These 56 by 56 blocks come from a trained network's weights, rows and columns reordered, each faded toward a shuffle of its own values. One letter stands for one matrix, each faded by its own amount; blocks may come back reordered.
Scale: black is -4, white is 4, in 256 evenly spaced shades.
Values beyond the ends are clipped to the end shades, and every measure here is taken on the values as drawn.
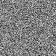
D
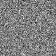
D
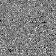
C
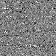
C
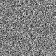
D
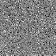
C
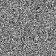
D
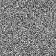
D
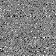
C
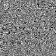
C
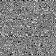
C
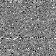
C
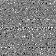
C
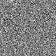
D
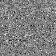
C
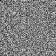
D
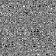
C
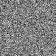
D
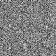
D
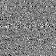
C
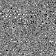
C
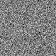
D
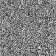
D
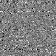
C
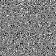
C
